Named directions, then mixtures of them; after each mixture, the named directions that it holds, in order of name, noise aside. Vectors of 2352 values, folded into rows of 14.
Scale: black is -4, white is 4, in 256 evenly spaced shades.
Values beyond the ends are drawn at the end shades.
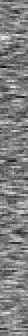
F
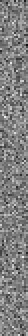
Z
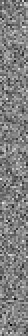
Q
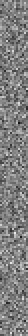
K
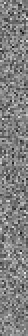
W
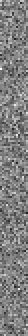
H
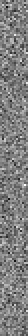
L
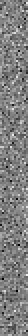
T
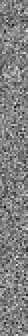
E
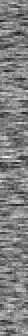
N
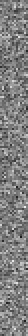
F, K, Z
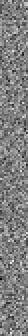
K, Q, T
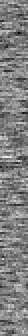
N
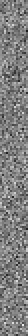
E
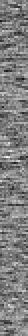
N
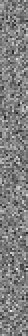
E, K, Z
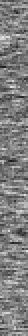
F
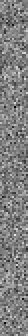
E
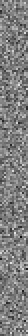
K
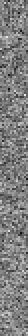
F, W, Z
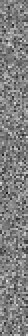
E, H, Z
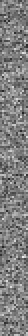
E, N, Z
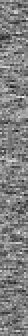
F, W
